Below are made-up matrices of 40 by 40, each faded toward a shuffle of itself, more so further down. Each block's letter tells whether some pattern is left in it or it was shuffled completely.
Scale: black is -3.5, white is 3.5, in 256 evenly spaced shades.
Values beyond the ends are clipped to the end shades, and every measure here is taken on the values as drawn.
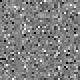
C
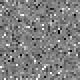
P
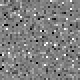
P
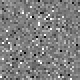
P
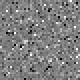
P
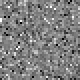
P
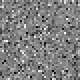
P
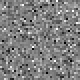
P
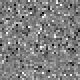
P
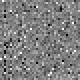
C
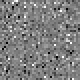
C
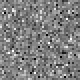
P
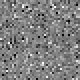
C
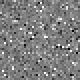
P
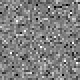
P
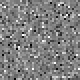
P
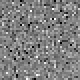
P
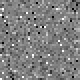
P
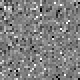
C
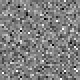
C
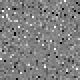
P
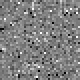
P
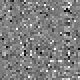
C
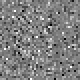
C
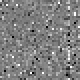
C
